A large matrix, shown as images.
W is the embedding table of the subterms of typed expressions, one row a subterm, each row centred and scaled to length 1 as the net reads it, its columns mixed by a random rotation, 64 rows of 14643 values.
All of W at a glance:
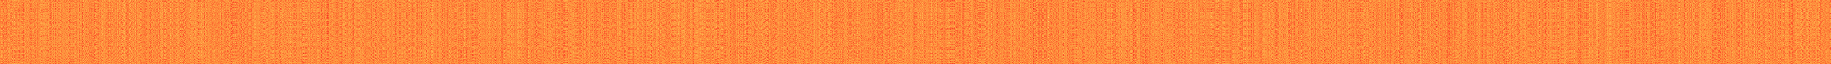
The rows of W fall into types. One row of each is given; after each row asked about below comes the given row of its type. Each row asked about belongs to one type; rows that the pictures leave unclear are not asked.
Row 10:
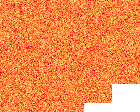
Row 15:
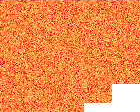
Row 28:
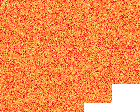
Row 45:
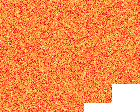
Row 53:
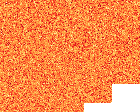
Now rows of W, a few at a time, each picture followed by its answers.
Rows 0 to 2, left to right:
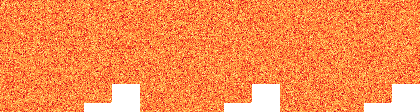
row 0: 28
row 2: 45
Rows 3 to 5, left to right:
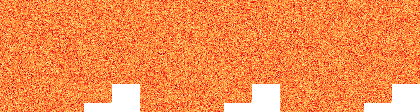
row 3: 28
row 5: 10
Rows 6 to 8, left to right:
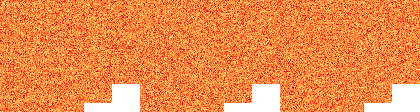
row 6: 28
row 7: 45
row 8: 15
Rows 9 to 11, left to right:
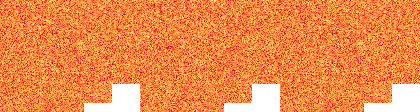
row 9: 28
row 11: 28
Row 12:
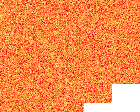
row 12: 53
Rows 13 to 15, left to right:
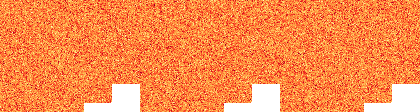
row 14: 10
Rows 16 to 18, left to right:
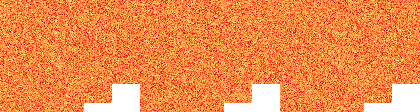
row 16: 53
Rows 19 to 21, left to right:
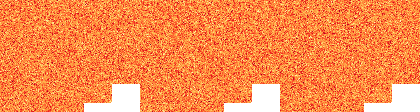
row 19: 10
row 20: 53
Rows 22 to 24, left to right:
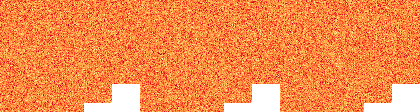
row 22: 15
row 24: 53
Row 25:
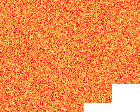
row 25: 45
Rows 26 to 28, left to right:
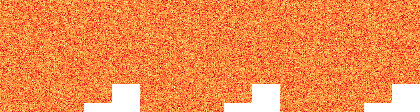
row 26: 53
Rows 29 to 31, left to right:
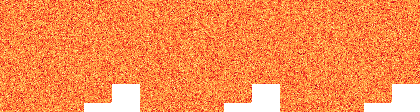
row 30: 45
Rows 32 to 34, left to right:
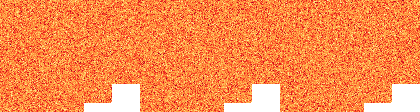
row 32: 45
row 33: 15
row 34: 53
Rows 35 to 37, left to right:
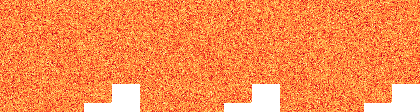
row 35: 28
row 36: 10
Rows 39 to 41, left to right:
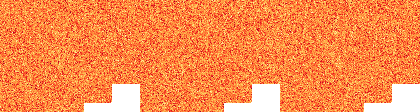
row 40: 10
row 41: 53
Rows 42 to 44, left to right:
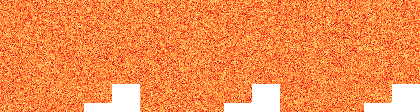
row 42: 53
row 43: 45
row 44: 28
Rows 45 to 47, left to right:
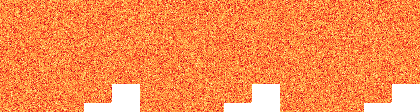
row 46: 53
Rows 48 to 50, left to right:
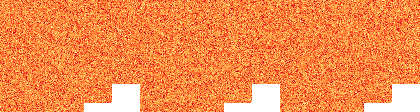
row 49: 28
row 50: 10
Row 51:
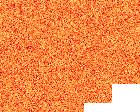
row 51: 10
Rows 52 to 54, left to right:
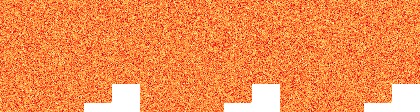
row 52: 15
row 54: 10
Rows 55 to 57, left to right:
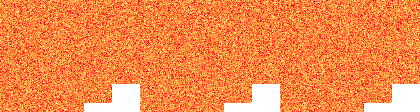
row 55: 45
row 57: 10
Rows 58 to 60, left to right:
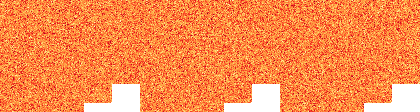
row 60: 10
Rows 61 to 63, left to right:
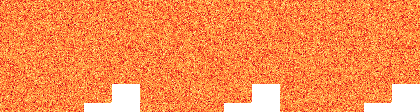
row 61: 15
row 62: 53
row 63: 28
